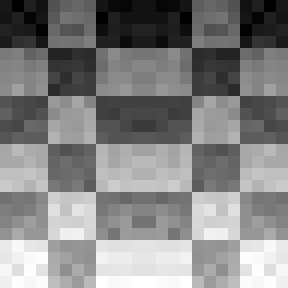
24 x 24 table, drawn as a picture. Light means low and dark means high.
Mirror symmetry: left to right. Grain: checkered. Slope: up to the top.
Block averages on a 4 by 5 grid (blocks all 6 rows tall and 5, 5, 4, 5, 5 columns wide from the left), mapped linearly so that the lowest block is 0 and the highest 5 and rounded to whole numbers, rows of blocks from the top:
5 4 5 4 5
3 3 4 3 3
2 2 1 2 2
0 1 0 1 0
